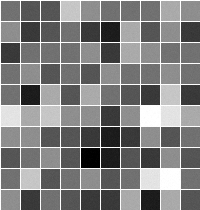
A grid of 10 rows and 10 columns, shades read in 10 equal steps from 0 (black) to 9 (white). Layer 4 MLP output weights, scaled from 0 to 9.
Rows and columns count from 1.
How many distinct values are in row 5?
6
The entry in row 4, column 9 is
5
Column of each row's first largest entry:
4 7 7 2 9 8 1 3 9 7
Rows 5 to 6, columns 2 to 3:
1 6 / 6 7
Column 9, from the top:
6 5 4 5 7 8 3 5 9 6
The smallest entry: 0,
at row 8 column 5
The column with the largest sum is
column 9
